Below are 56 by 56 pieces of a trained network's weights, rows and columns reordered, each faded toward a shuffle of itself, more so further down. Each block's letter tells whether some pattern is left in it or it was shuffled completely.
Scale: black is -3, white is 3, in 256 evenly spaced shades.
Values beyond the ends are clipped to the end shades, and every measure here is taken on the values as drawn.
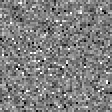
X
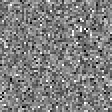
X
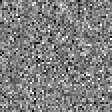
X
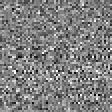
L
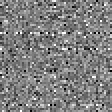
L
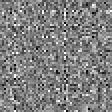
L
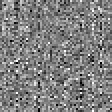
L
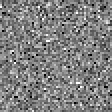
X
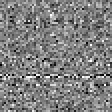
L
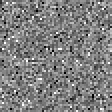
X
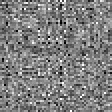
L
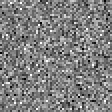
X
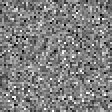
X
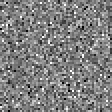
X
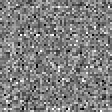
L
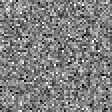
X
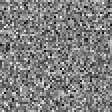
X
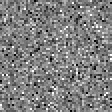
X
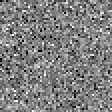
X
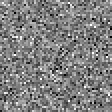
X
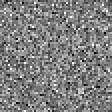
X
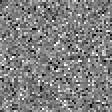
X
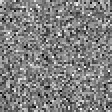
X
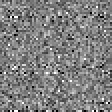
L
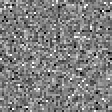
X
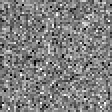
X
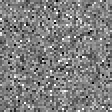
X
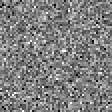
X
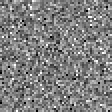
X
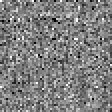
L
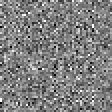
L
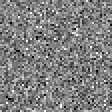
X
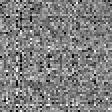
L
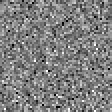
X
